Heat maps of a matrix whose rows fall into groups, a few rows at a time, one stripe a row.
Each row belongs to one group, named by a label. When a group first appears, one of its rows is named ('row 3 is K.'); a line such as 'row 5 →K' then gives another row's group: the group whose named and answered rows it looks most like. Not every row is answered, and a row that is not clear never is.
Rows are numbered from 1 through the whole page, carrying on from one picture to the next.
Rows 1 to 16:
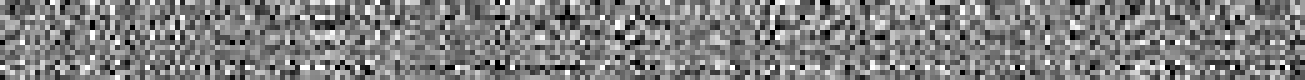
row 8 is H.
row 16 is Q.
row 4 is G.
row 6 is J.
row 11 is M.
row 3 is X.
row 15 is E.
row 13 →Q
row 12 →H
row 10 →J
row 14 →G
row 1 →H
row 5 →J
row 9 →Q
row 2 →X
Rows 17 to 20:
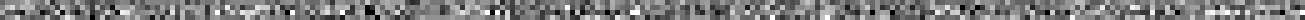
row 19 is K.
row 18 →E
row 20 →J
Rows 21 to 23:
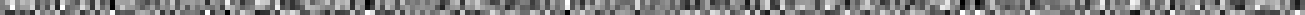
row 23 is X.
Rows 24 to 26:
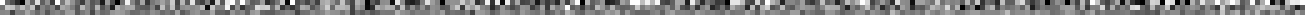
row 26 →M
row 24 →K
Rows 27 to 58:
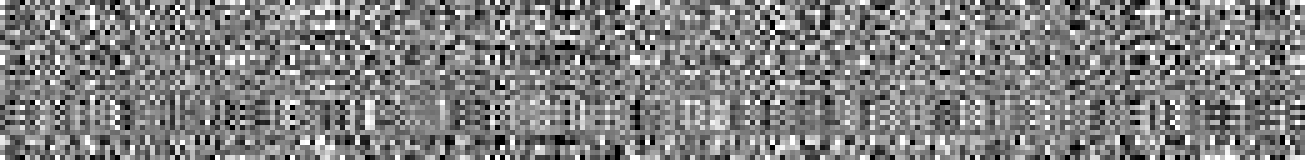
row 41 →X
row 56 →H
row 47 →X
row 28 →H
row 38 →K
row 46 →H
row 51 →X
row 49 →X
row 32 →H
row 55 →G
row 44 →G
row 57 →H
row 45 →M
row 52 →Q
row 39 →K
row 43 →H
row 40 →E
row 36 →G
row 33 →J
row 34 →M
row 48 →Q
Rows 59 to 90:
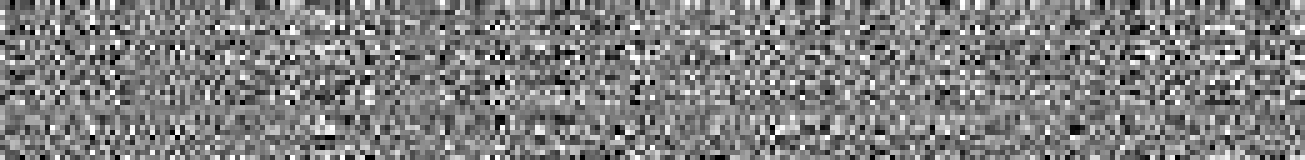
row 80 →M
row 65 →X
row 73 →X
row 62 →H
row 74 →K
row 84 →H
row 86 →J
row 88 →M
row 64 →K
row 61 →G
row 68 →H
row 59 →X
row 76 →Q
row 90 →K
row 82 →G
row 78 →M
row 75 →G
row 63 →H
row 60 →X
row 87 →J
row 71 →E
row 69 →G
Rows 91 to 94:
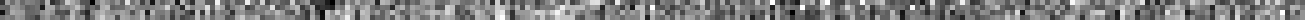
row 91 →J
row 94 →M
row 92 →M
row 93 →M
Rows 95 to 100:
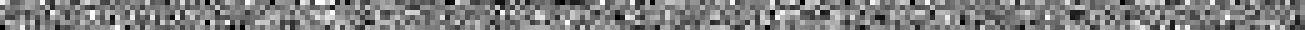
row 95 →G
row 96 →J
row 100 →Q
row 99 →E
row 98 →H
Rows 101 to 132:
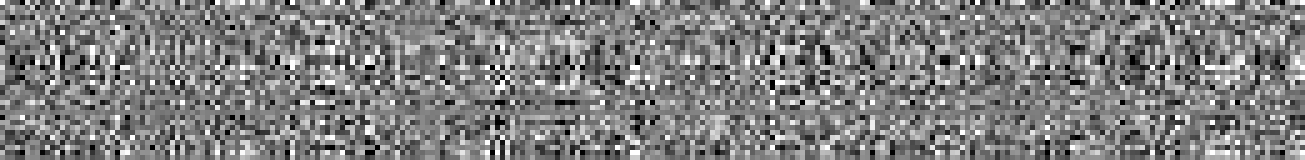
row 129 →K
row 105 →G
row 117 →H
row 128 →H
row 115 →H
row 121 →G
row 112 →X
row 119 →J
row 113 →X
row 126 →Q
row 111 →H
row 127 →X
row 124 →Q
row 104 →X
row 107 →E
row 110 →H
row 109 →M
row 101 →K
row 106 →Q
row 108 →M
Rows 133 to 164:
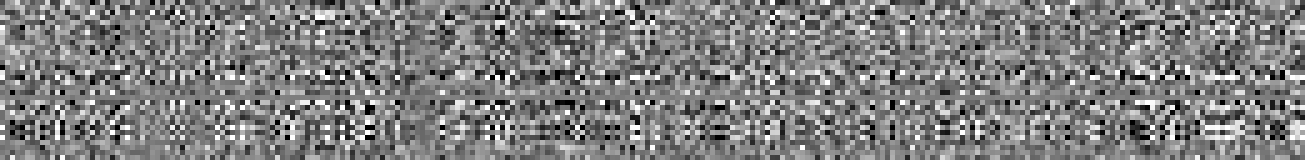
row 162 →M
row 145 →E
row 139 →G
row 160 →K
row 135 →H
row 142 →E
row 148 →K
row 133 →J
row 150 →M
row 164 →E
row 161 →M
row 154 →K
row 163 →M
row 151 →X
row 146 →Q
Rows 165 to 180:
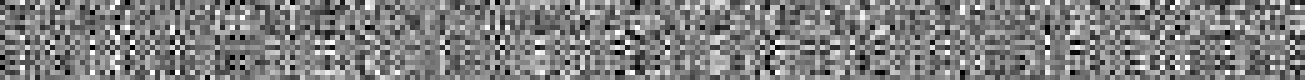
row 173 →H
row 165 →Q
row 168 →K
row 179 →H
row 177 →X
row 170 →K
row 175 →H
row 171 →J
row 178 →Q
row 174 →J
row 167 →J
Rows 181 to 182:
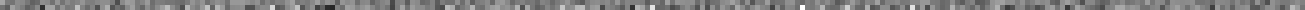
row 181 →M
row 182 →M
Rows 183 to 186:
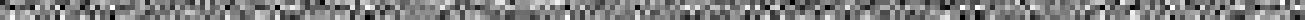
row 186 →E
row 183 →M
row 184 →X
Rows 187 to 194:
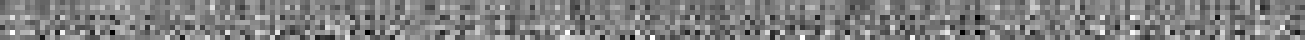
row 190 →E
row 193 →E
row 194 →M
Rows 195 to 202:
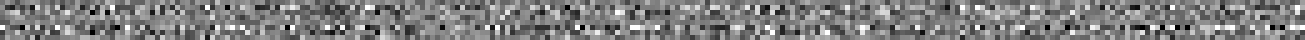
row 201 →J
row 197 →J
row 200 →K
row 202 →E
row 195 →J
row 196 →X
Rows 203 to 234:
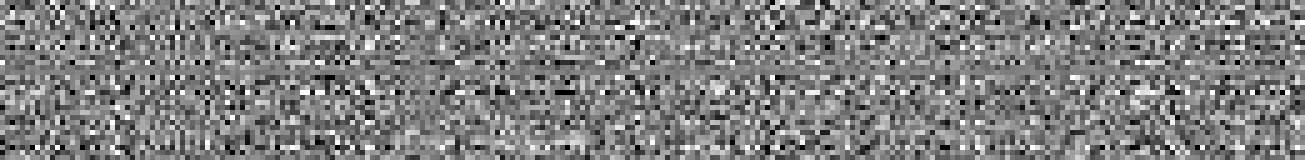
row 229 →H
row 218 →J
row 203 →H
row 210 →H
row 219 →X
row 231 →M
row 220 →Q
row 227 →X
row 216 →K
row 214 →M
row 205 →E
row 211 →Q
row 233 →Q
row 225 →E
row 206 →E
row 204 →X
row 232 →X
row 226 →K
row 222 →E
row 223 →E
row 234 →J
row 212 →X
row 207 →K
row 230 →M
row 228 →J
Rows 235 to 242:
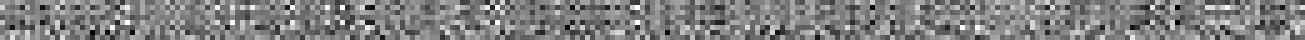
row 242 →E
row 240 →X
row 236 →K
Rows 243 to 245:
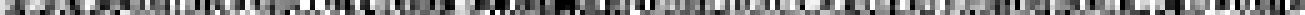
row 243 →G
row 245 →K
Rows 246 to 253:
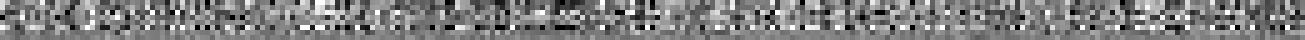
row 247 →G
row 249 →Q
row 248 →H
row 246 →G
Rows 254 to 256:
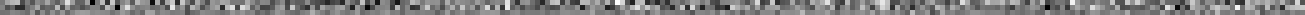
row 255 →K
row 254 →J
